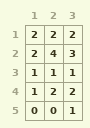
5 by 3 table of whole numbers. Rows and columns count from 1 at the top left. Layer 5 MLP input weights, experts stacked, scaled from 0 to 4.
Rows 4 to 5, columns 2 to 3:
2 2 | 0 1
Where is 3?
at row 2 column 3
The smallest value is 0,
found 2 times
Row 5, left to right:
0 0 1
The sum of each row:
6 9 3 5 1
